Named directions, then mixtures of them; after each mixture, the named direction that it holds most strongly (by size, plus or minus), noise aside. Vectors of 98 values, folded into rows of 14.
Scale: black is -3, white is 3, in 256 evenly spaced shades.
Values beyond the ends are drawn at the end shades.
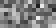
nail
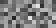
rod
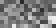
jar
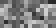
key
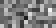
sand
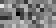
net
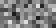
nail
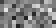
rod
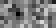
key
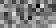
nail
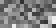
jar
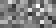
rod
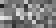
net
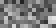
jar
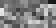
key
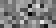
rod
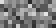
rod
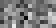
jar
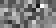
nail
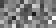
rod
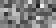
nail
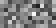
rod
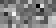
nail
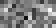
sand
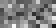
jar
